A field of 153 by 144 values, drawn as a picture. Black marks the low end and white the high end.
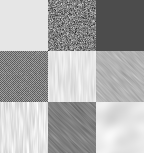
The table splits into 3 rows of 3 panels. Panel 1,1: very high, flat. Panel 1,2: middling, fine-grained, strong in contrast. Panel 1,3: low, flat. Panel 2,1: middling, checkered, strong in contrast. Panel 2,2: very high, streaked downward, faint in contrast. Panel 2,3: high, slanting down to the right, faint in contrast. Panel 3,1: very high, streaked downward, faint in contrast. Panel 3,2: middling, slanting down to the right, faint in contrast. Panel 3,3: very high, smooth, faint in contrast.
